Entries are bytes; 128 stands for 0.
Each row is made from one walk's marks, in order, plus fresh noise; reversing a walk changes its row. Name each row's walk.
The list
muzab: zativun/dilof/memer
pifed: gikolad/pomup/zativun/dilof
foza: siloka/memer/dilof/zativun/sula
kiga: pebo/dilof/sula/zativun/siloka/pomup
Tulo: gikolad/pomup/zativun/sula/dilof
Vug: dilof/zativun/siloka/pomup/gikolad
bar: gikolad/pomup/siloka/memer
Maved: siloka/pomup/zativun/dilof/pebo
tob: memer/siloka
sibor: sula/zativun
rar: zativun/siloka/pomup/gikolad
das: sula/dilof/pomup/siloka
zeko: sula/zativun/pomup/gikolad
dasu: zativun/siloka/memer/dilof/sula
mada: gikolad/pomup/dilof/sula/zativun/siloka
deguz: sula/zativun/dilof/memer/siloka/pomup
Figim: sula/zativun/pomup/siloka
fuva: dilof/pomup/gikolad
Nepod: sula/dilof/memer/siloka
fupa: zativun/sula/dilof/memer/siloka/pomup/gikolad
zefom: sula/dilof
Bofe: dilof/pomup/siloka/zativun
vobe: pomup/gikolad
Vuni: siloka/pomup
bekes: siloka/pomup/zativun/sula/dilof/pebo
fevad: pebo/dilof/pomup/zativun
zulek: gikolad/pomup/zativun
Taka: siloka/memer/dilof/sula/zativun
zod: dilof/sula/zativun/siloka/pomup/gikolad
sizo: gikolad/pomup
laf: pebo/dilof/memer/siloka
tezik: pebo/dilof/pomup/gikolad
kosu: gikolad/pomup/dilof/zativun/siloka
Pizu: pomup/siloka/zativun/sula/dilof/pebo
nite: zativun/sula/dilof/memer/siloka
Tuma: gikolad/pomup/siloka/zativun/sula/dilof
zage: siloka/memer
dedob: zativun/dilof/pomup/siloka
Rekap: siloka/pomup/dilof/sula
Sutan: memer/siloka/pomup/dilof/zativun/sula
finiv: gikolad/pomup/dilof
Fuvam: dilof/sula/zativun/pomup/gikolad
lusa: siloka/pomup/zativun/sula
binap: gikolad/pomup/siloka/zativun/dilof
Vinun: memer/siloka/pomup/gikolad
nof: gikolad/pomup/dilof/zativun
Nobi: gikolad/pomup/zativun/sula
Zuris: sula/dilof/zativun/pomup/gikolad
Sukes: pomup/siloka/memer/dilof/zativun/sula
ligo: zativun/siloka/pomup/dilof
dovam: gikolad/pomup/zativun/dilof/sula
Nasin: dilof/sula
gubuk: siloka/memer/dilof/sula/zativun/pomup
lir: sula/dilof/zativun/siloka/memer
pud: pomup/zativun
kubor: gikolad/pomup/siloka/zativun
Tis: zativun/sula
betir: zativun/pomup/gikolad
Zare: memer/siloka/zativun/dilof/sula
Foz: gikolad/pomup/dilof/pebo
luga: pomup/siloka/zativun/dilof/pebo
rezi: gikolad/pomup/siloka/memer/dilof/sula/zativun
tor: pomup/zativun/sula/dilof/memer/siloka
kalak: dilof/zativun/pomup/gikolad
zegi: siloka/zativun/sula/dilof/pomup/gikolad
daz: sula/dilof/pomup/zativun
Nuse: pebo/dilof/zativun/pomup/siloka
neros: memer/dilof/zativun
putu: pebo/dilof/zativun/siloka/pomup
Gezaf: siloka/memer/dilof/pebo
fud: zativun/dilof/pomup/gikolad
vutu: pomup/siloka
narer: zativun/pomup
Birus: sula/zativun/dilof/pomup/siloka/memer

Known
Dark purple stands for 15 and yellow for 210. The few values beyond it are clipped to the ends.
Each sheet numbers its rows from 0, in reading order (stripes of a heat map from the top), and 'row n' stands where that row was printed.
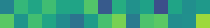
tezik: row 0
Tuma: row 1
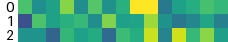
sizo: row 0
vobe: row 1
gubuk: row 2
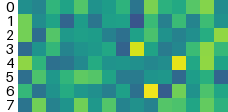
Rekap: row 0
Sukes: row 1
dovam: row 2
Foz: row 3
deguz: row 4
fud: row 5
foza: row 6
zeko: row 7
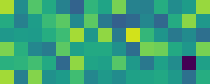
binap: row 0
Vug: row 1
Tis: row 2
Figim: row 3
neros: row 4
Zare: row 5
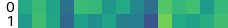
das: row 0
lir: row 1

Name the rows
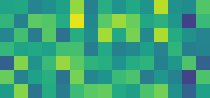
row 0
Nepod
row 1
tob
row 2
Taka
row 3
dedob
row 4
betir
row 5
laf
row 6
sibor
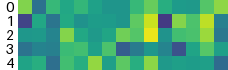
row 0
Nobi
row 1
Gezaf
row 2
Vuni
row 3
kalak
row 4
narer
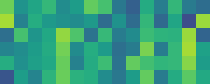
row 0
Bofe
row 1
Nuse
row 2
fupa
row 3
zod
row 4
lusa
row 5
Fuvam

